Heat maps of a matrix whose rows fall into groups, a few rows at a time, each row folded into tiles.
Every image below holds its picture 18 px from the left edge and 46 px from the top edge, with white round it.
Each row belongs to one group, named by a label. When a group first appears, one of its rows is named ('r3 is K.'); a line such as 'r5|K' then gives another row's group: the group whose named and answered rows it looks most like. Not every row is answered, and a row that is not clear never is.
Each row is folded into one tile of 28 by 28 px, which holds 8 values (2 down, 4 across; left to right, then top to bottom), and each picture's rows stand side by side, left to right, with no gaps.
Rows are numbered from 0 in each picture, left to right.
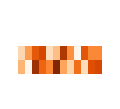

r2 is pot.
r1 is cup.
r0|pot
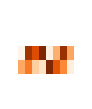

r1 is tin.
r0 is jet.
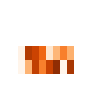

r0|pot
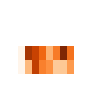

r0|pot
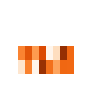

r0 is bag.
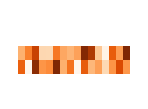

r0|pot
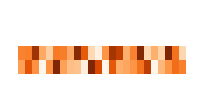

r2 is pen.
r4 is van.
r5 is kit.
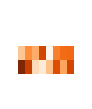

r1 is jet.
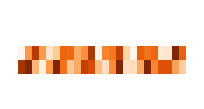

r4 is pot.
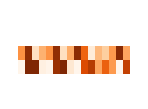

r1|van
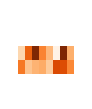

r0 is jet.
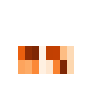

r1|van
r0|kit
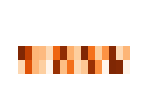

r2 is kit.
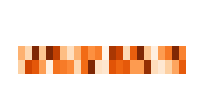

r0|cup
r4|van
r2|van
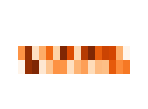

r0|van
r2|jet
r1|cup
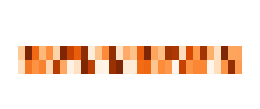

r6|cup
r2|van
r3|van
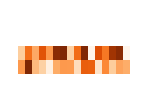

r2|van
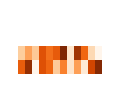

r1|kit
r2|pen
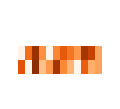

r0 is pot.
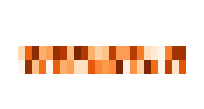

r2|pen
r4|pen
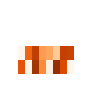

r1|cup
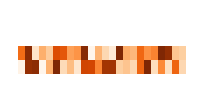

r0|van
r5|pen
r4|van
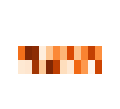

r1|tin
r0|kit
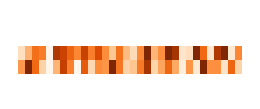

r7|pen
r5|kit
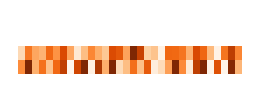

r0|tin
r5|pot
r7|pot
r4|pen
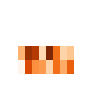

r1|pen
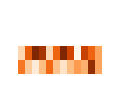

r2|pot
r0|jet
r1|jet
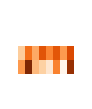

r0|tin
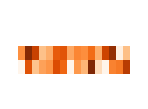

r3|pen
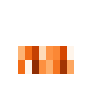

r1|kit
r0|pot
